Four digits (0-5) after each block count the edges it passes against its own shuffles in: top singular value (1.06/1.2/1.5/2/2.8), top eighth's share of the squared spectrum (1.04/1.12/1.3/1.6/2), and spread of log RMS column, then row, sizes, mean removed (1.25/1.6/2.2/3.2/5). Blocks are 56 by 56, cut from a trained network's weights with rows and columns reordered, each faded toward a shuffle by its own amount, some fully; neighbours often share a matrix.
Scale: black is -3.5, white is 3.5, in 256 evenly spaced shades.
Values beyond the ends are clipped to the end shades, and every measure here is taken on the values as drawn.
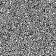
0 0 0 0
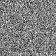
0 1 0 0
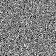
1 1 0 0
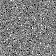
0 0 0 0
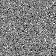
0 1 0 0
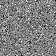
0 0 0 0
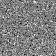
0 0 0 0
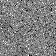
0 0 0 0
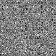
2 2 2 1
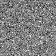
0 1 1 0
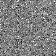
1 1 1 0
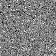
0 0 0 0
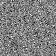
1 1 0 0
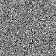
2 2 1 1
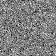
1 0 0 0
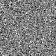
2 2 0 0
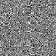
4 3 2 1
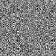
3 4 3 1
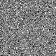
2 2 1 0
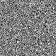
1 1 0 0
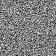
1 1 0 0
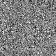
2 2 1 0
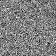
0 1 0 0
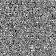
1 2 1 0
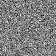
1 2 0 0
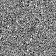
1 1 0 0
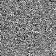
2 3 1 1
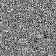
2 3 1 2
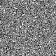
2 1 0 0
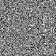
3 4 2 2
